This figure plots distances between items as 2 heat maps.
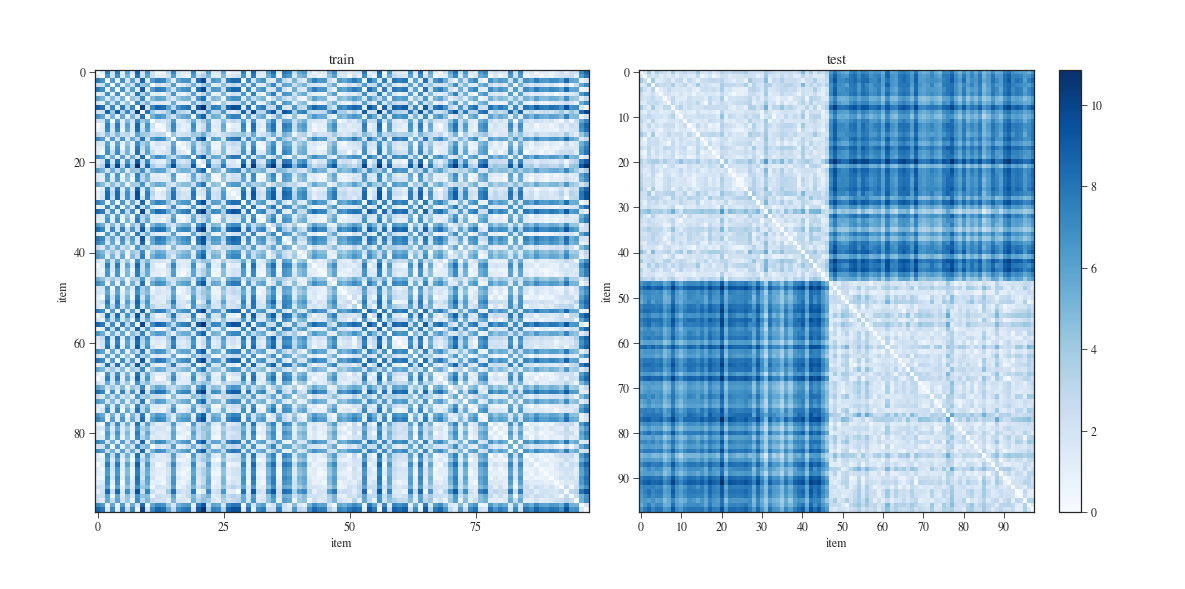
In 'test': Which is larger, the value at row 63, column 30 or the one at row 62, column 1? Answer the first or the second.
the second
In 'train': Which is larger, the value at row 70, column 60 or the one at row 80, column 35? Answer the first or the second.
the second
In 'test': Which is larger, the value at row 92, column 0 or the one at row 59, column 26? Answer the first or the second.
the second
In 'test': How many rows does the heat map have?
98
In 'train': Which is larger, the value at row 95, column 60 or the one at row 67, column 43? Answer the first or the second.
the first
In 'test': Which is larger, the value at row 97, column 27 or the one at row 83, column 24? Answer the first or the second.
the first
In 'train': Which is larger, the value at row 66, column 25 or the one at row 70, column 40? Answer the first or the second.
the first
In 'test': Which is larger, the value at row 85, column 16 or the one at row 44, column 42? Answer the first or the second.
the first
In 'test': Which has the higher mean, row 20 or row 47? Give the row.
20
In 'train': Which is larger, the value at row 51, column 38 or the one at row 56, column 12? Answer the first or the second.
the second
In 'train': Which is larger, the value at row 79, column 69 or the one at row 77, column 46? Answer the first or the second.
the second
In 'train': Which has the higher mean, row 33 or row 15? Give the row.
15
